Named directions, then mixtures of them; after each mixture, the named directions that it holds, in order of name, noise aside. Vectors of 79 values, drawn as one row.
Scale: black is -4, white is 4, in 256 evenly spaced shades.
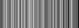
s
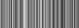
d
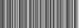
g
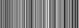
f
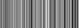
f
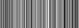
f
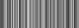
g, s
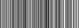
d, f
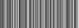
g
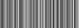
d, g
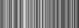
d, s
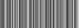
g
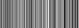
f
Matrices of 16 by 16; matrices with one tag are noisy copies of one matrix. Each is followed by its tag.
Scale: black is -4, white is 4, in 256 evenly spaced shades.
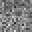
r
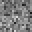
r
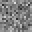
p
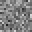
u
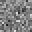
u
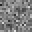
u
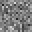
p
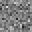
p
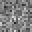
r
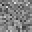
p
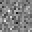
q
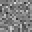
p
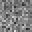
r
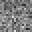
r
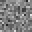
u
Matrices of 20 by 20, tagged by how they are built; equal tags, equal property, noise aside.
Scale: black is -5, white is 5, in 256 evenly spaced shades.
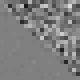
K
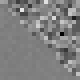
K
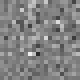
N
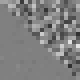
K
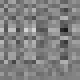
N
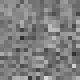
N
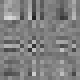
N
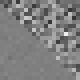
K
